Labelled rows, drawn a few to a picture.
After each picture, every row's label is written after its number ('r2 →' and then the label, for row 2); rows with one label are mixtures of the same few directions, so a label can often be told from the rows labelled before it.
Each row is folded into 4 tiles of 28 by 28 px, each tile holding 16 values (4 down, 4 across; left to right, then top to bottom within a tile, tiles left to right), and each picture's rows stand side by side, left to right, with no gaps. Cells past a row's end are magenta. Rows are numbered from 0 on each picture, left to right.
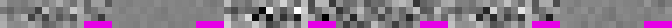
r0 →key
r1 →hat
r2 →key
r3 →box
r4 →key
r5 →hat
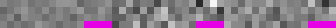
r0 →box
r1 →hat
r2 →hat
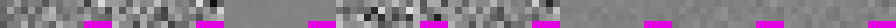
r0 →hat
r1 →hat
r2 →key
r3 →key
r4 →hat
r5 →key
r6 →hat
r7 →hat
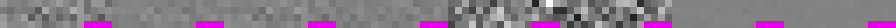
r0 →key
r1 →key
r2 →key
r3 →box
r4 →hat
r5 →box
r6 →key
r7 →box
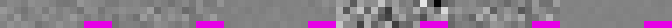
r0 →box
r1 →key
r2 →hat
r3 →hat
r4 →key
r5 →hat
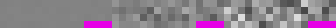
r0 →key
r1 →key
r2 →box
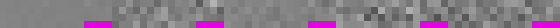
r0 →hat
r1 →hat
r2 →hat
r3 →key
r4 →box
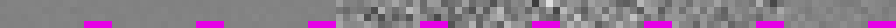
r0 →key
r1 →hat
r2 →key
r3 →key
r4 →hat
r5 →box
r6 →hat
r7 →box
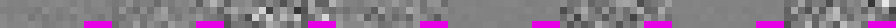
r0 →key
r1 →hat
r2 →key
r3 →key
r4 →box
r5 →box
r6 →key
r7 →hat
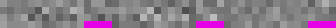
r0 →key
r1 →key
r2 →hat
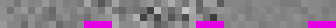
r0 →hat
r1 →key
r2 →box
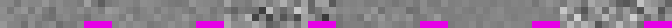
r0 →hat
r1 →box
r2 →key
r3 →key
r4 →hat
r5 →box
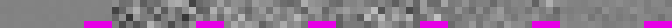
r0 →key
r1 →box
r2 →box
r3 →key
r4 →hat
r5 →key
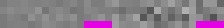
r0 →key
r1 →key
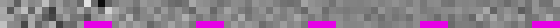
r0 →hat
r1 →box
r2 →box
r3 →key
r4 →key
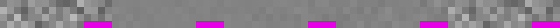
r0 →box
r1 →box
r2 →key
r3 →hat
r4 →box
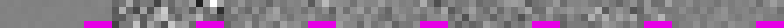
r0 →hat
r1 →hat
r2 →hat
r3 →hat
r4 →box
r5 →key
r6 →hat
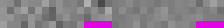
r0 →hat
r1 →hat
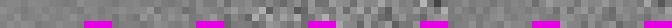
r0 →box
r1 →key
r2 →key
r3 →hat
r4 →hat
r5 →hat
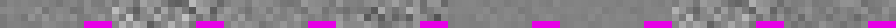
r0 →key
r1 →box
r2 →box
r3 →key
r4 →key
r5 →key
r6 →box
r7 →box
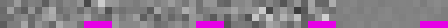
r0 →hat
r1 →key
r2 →key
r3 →hat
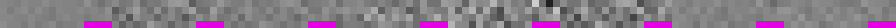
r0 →hat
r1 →box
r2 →box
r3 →key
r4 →hat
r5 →box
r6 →hat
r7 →box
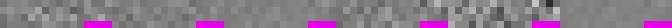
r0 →key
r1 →box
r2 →hat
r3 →hat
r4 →hat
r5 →hat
